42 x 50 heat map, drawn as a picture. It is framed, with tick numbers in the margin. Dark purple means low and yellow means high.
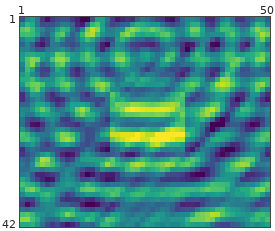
Rings spread out from the top middle. Horizontal stripes repeat 8 times down the table. The centre is the ninth with the highest average. In the centre lies a patch that is higher than the rest.
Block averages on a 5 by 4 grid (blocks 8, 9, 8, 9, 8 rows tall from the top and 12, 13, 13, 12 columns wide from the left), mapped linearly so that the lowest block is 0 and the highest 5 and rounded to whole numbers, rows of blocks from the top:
1111 | 2112 | 1350 | 0010 | 1122
